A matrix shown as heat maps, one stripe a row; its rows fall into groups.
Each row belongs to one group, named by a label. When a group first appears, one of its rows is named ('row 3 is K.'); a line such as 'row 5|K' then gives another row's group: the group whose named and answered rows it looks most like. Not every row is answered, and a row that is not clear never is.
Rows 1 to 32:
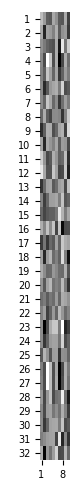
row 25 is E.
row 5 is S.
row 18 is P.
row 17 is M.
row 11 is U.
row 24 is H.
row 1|U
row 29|P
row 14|H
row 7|S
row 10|P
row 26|S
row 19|U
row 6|H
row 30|H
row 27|S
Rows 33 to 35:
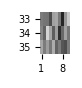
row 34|S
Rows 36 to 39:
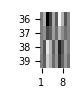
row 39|S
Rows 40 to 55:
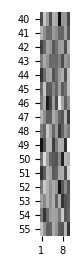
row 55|U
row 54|H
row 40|E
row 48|S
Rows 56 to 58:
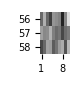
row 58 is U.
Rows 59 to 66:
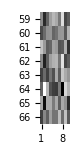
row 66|M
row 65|P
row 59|H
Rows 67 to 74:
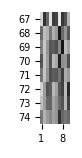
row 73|U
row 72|U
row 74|E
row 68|E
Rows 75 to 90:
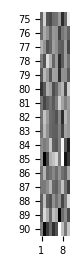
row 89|E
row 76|E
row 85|H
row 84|P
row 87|P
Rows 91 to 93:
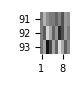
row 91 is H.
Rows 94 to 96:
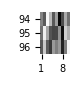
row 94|S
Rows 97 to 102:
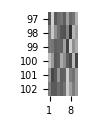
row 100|U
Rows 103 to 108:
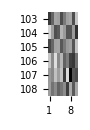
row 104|U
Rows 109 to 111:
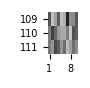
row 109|E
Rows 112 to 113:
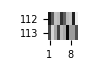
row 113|E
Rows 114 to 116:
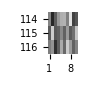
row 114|H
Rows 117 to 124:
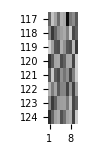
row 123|H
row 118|H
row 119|U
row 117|E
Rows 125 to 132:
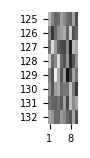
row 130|P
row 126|H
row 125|U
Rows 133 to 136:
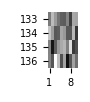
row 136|S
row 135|H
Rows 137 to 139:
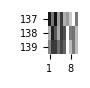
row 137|M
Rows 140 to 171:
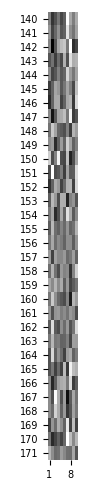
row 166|H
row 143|M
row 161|P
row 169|M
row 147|H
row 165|M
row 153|E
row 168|S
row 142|H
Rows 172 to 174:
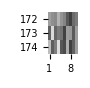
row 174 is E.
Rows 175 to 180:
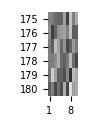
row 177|S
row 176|H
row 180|M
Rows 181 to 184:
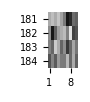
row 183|S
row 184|M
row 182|H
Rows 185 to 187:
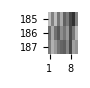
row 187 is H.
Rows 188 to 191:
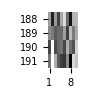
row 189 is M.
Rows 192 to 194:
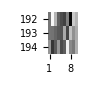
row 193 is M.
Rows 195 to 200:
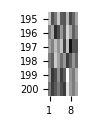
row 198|S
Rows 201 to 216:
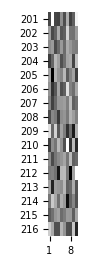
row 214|E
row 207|H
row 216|U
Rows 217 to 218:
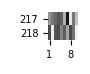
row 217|M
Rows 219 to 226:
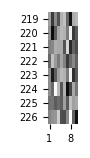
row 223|H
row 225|M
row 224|S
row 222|E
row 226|P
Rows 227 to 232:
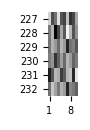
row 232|E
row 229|E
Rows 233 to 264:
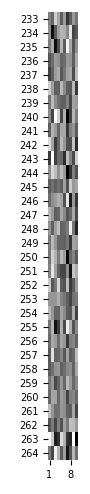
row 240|S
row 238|U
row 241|E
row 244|E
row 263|U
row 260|E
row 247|U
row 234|H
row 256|E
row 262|M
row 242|U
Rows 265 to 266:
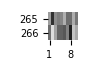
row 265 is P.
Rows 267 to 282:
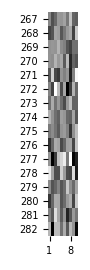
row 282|P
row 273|P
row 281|S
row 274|U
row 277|H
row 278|U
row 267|H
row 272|S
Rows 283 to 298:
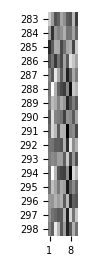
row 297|M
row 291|E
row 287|S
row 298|S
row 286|M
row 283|U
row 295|E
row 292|M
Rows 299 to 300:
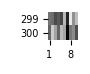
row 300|E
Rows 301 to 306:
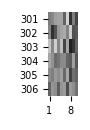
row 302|H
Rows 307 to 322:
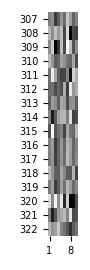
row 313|E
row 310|U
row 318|U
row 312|M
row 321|H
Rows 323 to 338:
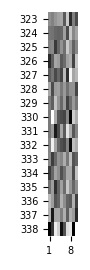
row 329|S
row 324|M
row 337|P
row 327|M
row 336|U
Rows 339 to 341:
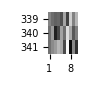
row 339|M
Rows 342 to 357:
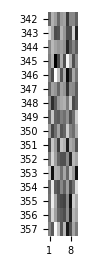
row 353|P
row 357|S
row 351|E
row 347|E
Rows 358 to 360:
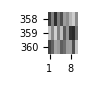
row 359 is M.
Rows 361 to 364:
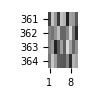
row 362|P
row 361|E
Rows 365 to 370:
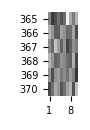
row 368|U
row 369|P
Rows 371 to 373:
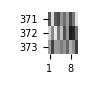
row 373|P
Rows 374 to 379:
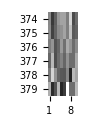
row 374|H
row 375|H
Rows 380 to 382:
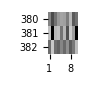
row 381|P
